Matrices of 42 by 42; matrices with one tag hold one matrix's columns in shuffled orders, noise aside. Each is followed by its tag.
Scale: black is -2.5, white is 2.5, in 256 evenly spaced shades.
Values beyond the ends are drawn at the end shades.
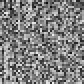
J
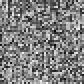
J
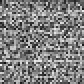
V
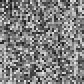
J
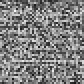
V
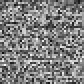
V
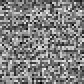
V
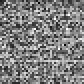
V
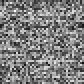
V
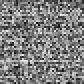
V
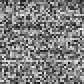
V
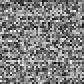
V
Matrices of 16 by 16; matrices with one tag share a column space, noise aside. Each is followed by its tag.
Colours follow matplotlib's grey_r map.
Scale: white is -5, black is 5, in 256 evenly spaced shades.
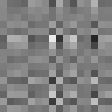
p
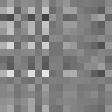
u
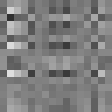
u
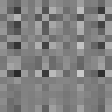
u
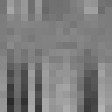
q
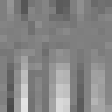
q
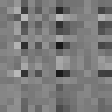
u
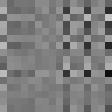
u
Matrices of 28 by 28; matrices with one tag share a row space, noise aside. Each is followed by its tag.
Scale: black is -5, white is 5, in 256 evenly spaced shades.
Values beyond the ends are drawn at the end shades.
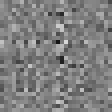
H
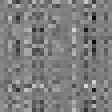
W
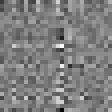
H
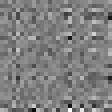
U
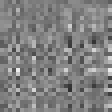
U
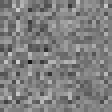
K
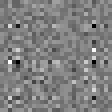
W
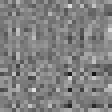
U
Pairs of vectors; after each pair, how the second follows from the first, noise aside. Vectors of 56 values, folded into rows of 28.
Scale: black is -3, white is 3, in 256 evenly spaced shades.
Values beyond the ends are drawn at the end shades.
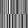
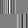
partly zeroed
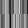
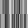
negated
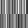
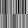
negated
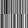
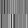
partly zeroed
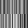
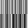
sign-scrambled
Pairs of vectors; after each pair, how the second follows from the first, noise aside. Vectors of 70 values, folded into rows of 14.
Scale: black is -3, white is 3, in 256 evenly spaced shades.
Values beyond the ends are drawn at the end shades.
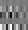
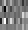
wrapped around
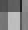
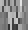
sign-scrambled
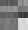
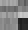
negated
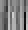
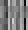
wrapped around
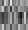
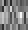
negated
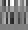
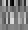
negated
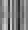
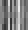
negated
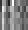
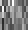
sign-scrambled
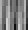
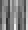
negated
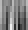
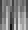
negated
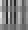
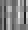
wrapped around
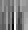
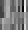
wrapped around
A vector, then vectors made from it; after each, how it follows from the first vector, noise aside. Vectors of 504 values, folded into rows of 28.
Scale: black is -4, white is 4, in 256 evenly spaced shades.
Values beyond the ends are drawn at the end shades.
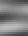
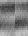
wrapped around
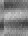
wrapped around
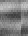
wrapped around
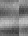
wrapped around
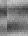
wrapped around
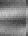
wrapped around
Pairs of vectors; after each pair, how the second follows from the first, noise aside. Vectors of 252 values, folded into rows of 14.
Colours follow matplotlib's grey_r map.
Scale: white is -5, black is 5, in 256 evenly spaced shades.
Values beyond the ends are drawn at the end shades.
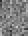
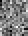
scaled up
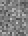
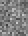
copied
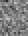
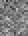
sign-scrambled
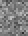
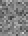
negated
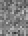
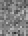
copied
